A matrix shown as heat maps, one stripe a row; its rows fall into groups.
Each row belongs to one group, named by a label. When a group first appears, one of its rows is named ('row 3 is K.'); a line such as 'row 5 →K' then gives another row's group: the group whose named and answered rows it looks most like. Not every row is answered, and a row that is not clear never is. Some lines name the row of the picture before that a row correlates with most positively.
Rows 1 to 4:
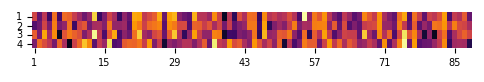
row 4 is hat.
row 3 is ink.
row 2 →ink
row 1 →ink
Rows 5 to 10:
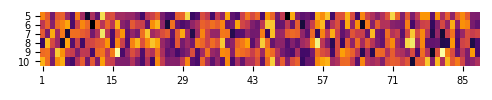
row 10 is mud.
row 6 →hat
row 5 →mud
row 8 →hat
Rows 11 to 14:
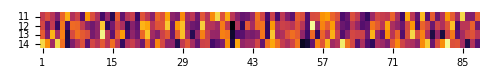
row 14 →mud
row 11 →ink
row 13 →ink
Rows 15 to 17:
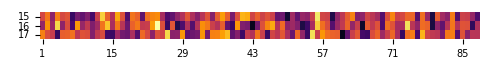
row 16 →hat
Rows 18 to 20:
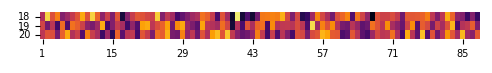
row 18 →hat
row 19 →ink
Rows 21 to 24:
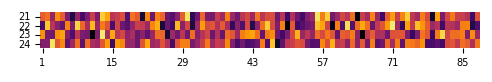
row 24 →ink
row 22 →hat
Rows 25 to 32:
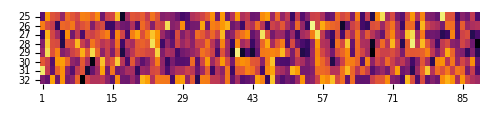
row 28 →hat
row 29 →hat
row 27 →hat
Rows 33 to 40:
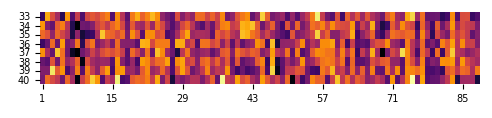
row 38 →ink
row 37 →mud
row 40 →hat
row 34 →mud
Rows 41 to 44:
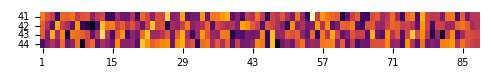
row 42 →mud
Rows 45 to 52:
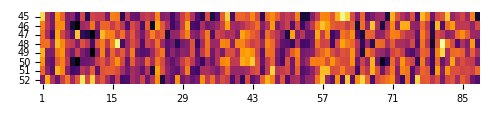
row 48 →mud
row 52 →hat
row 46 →mud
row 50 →mud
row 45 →mud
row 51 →mud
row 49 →mud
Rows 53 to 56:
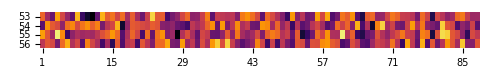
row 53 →mud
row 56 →ink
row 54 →hat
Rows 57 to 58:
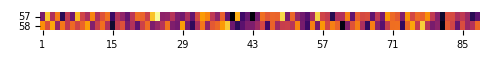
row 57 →hat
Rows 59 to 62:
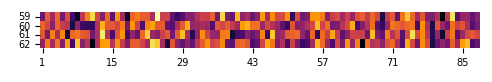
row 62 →hat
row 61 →ink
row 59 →hat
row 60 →mud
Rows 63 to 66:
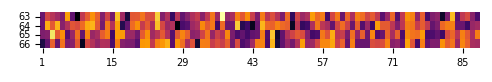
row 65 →ink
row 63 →hat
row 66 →ink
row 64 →hat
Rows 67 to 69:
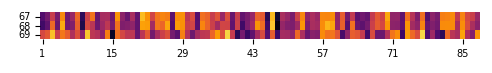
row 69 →ink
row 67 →ink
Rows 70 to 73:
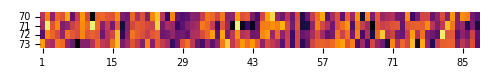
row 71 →hat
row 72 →hat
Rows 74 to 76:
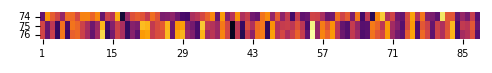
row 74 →hat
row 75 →ink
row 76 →ink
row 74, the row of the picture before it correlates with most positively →72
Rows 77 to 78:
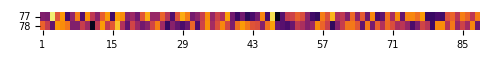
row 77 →ink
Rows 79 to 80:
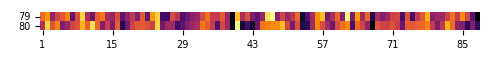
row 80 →hat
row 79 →hat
